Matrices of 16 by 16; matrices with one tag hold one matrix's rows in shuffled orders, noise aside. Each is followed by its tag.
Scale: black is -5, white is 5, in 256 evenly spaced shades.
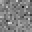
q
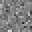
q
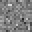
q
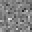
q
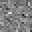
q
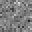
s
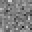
q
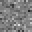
s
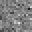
s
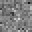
s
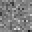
s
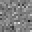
s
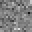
s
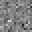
q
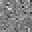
q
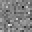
q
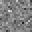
q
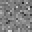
q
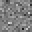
q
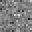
s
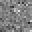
s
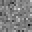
s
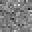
s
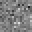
s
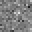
s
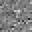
s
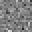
q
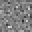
q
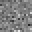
s
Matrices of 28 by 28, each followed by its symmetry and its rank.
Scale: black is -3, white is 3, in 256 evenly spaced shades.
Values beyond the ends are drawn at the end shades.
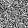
antisymmetric, full rank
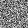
neither, full rank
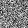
antisymmetric, full rank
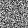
antisymmetric, full rank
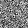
antisymmetric, full rank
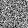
neither, full rank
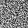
antisymmetric, full rank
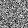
antisymmetric, full rank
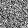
neither, full rank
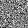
antisymmetric, full rank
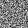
antisymmetric, full rank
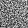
antisymmetric, full rank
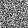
neither, full rank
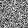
neither, full rank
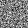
antisymmetric, full rank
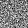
neither, full rank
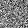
antisymmetric, full rank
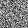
antisymmetric, full rank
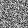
neither, full rank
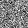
neither, full rank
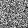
neither, full rank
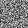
neither, full rank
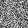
neither, full rank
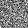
neither, full rank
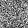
antisymmetric, full rank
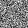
antisymmetric, full rank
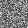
neither, full rank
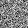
neither, full rank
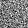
antisymmetric, full rank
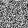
neither, full rank
